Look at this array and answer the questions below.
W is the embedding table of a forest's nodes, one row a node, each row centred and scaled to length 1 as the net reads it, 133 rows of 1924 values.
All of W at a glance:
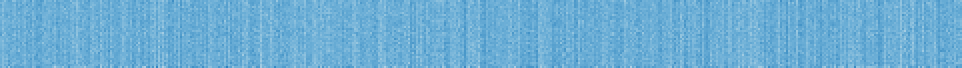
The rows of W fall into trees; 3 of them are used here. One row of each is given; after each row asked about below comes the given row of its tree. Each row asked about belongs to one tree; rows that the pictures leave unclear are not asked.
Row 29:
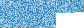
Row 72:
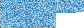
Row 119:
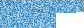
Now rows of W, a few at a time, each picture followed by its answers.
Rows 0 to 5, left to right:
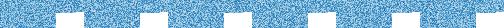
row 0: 29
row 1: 119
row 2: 29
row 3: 29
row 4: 29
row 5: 119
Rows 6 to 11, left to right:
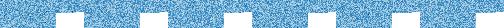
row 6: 29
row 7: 72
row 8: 29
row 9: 119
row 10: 72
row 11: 29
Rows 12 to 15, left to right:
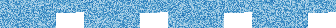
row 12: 119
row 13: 29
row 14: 72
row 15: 119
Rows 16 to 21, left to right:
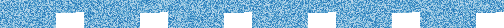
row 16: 29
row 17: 119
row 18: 72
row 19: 72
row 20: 29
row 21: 119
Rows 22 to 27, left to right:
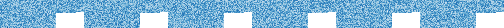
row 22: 72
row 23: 119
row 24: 72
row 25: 29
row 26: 119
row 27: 72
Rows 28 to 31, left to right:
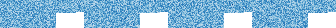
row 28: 119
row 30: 29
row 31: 119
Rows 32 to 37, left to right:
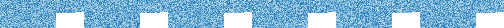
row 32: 72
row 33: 119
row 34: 29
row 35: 72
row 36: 29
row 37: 119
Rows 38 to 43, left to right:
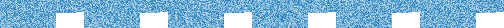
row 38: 72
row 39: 29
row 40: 119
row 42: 29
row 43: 29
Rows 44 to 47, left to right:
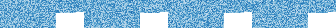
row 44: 29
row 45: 119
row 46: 29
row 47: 72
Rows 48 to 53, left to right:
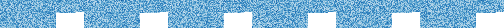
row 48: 119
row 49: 29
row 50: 29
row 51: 72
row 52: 29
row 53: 119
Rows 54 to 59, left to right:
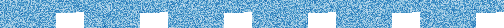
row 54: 29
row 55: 72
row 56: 72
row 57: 119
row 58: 72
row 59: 119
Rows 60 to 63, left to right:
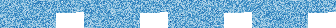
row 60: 72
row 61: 72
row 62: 29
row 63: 72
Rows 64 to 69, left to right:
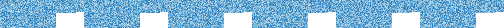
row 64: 119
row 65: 119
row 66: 29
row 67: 29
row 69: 29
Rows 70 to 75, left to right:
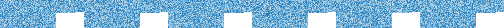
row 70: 29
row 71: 119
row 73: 72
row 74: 29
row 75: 119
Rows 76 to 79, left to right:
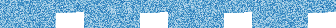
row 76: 29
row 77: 72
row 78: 72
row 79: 29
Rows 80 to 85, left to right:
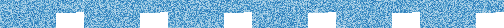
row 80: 119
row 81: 72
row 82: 119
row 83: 29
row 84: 72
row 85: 29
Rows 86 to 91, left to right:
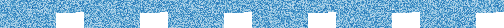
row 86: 72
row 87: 72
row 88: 72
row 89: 119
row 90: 29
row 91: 29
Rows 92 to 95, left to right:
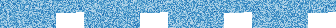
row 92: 119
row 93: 119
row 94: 29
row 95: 72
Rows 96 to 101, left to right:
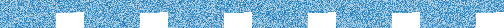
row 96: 29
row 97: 29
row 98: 72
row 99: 72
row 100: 72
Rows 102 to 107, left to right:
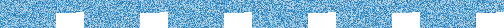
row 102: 72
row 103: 72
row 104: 72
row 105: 119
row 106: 29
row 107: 119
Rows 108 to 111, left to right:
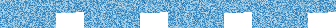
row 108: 29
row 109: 119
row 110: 119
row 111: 29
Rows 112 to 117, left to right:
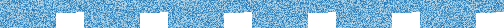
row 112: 119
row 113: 119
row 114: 29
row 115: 72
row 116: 72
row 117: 29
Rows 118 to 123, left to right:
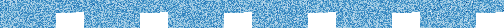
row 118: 29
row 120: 72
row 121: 29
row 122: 119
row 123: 119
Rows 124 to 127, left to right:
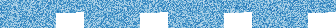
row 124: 72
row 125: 29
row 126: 29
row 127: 29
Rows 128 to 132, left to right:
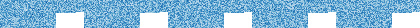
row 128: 72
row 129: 29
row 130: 119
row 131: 119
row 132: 119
